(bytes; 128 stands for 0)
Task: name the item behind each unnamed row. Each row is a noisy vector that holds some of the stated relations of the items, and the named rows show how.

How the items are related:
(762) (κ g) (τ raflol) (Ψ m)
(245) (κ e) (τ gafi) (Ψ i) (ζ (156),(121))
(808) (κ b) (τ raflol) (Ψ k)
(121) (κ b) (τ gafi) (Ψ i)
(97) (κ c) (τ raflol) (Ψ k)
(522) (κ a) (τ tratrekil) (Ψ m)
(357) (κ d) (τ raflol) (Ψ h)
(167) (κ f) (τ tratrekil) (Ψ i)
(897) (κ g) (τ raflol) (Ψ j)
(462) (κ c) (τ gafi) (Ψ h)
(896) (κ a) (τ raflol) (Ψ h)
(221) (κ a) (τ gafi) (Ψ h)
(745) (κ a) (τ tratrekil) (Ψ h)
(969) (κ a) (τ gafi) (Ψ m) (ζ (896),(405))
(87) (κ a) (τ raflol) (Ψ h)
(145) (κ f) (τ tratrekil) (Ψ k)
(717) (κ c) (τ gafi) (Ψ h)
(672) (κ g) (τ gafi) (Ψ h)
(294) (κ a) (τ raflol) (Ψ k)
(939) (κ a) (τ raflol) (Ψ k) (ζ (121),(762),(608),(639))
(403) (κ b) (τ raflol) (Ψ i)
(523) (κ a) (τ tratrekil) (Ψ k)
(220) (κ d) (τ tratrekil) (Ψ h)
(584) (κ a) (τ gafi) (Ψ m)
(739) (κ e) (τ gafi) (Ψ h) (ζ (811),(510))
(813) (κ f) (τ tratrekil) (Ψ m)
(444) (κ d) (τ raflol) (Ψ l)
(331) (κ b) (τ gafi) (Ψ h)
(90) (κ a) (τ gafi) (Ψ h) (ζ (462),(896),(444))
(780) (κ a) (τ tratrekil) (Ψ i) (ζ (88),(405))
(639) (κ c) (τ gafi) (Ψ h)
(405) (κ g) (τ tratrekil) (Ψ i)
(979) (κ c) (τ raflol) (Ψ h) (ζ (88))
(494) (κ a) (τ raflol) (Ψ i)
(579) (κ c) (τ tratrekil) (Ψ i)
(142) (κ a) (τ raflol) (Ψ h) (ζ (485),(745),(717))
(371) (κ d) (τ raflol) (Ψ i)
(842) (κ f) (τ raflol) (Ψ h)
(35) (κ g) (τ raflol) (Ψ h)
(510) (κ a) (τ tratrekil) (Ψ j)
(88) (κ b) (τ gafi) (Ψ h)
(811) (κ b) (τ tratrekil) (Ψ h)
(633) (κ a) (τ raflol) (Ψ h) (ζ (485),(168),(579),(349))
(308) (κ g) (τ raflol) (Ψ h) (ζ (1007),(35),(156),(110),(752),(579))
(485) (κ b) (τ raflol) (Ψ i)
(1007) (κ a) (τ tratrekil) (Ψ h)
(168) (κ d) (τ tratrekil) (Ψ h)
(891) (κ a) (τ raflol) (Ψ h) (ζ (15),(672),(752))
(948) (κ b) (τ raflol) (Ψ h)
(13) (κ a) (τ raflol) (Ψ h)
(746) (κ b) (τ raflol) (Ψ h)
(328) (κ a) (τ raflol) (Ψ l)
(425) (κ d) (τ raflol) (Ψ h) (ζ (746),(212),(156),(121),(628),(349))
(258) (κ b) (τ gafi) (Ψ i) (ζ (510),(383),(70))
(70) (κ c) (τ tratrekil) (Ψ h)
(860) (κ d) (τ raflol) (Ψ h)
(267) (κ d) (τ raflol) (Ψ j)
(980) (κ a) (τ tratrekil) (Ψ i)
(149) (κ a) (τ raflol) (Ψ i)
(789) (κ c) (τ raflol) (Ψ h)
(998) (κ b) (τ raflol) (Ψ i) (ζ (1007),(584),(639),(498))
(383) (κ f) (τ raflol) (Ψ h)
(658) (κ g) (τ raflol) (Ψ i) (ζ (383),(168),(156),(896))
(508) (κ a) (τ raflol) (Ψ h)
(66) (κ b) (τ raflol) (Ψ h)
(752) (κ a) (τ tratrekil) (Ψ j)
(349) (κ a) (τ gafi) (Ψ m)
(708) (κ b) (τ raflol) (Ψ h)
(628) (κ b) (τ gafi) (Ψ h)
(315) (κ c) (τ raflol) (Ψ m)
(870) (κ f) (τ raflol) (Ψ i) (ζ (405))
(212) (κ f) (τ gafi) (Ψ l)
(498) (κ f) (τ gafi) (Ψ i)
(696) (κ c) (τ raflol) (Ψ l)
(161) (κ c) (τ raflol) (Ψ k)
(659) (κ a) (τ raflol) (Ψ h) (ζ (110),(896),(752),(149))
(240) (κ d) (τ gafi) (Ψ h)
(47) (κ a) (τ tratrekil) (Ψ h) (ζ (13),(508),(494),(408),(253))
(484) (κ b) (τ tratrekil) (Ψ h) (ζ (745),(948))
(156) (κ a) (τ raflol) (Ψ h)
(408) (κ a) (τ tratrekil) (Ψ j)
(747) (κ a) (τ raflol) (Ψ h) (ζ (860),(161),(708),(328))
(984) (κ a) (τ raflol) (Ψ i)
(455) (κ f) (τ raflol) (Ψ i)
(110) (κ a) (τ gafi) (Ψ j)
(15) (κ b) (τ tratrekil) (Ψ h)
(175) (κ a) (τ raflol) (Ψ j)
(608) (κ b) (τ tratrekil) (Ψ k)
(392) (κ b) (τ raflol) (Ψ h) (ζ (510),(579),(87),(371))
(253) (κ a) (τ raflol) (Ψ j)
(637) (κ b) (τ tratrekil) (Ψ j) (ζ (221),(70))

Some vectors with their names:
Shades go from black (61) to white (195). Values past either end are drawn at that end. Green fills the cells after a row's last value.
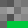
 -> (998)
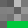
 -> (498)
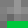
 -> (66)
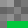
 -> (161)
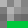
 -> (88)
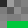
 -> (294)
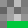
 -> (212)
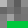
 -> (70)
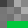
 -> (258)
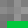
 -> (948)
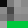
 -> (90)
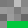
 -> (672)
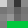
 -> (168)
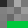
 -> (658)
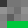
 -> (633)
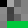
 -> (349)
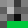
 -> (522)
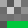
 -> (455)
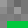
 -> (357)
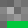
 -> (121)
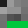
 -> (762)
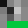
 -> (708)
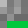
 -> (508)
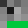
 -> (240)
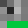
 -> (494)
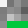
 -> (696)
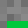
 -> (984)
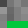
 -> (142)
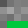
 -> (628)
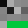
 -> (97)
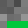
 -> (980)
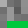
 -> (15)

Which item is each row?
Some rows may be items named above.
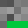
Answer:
(998)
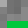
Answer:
(739)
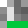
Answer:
(752)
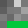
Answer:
(870)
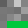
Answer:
(383)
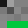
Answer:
(294)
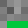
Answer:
(462)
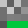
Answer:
(455)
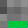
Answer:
(145)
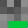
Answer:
(523)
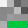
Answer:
(267)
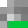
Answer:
(110)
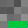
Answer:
(980)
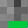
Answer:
(1007)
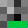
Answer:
(522)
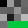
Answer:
(939)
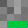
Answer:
(462)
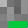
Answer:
(15)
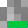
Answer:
(637)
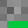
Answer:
(462)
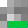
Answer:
(110)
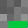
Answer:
(980)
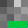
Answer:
(870)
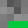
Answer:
(245)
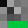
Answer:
(315)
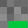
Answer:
(639)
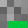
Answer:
(405)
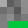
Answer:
(780)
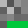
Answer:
(167)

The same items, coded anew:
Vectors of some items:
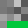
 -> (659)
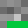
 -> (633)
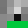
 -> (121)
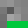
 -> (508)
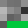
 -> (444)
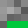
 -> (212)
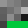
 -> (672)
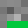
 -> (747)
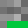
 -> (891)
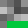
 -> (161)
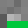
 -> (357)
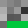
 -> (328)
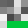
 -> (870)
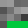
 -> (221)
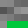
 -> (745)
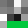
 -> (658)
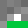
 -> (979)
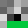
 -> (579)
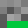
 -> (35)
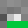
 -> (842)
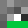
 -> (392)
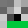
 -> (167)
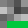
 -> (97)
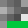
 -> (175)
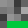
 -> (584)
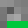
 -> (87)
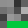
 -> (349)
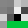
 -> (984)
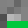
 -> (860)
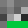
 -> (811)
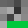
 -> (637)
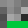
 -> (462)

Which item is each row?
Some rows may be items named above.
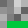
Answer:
(998)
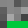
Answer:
(240)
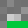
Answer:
(425)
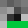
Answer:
(752)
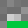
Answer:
(425)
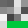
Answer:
(870)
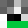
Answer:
(780)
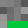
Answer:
(47)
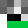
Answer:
(780)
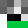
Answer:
(780)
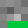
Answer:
(747)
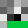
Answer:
(980)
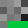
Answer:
(90)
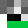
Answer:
(780)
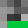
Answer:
(523)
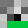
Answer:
(167)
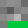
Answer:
(747)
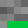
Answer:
(1007)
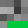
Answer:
(608)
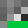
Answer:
(484)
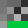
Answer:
(969)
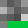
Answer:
(897)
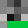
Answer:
(510)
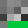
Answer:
(15)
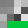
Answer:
(455)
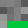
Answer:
(47)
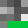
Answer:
(267)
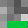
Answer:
(939)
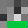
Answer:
(813)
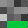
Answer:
(739)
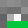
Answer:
(383)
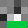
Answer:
(315)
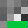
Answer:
(484)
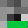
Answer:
(408)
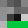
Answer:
(408)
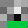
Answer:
(498)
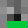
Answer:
(110)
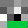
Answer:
(245)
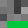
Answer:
(522)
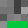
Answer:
(522)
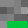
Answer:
(1007)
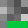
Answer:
(294)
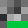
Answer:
(762)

